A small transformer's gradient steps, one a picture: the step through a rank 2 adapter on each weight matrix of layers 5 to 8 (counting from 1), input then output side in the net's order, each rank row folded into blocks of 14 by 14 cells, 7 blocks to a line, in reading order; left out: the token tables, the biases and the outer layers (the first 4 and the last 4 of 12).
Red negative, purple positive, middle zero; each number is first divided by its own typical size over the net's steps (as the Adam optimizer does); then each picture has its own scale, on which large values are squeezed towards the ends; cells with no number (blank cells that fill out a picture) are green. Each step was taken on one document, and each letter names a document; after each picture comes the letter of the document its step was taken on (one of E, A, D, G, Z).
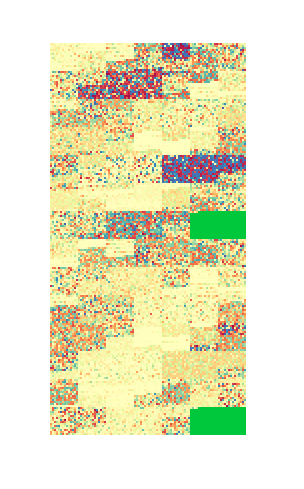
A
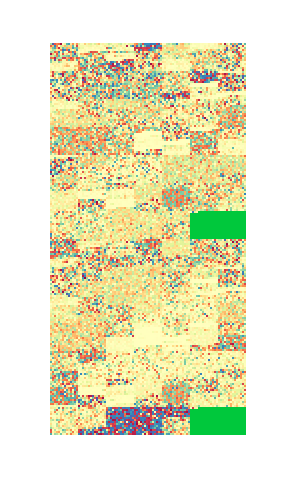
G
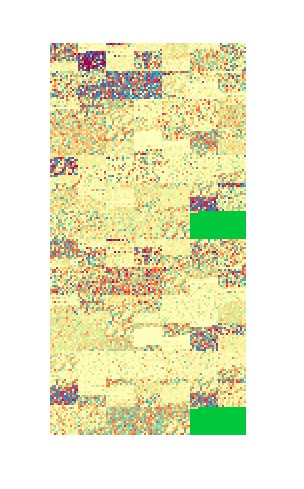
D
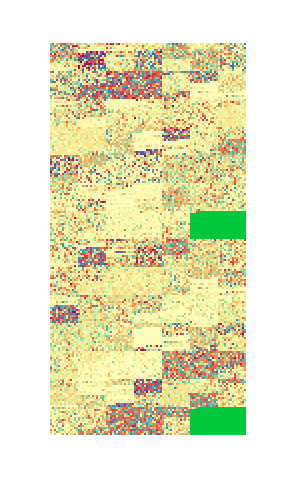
A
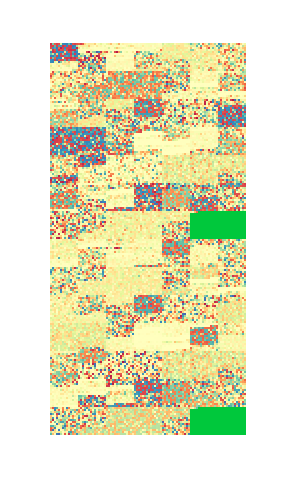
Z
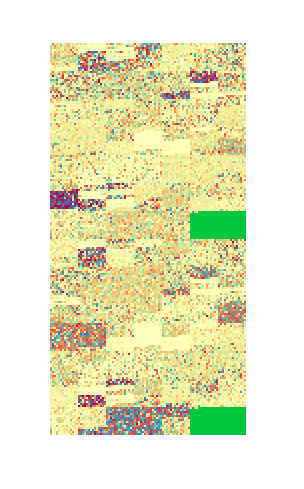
G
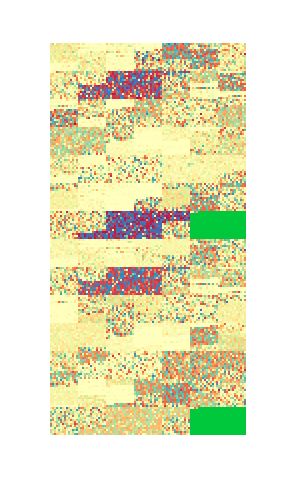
Z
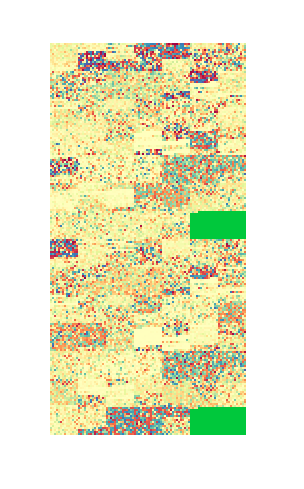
G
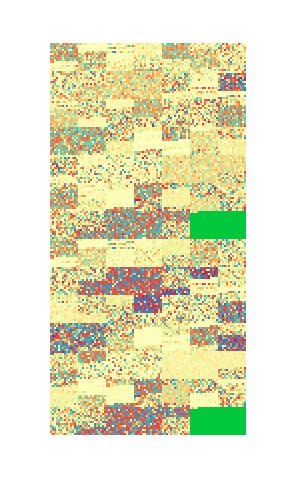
Z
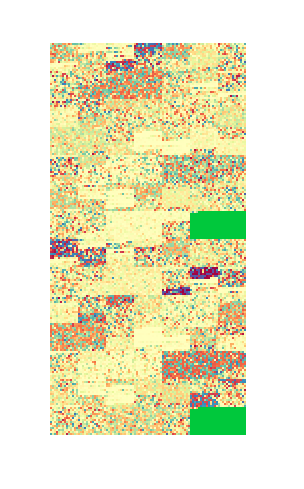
A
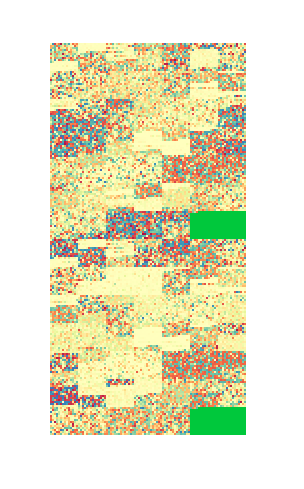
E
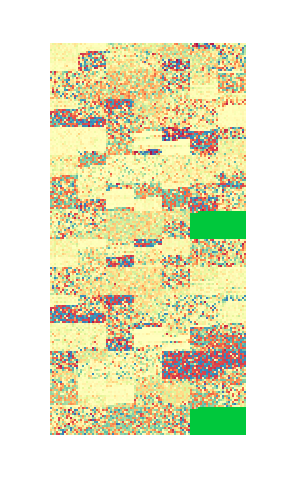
E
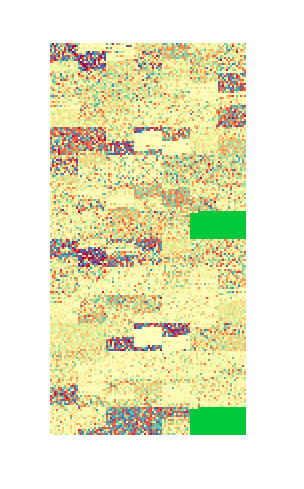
D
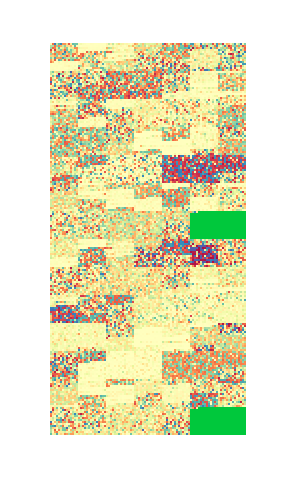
E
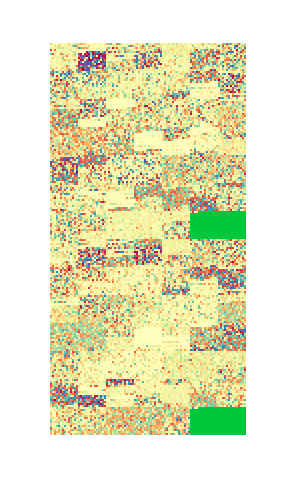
D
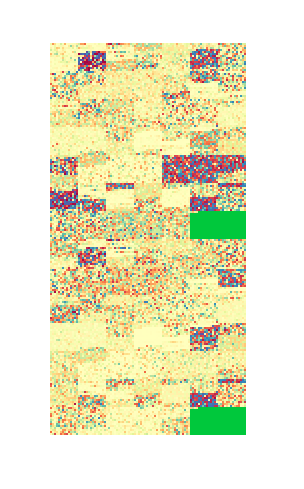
D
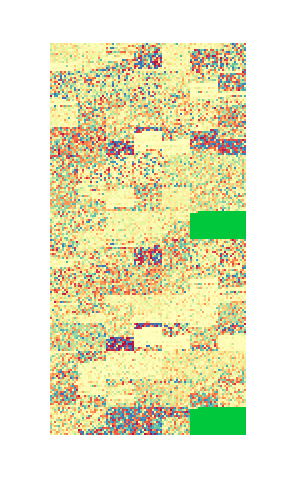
D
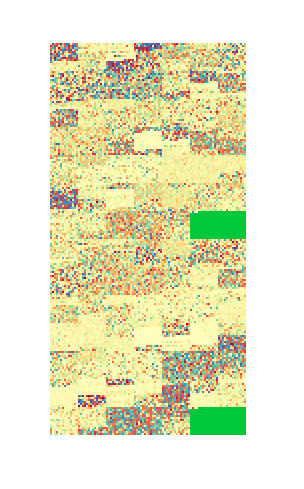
G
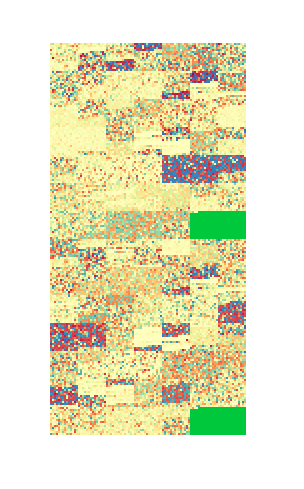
E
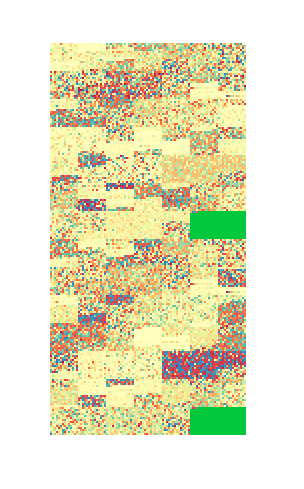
E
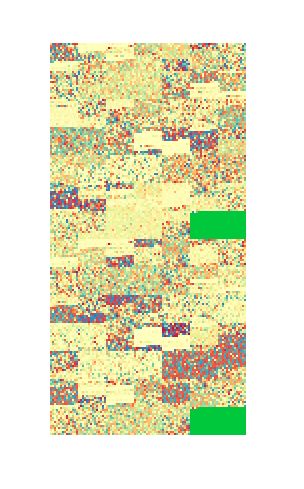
E
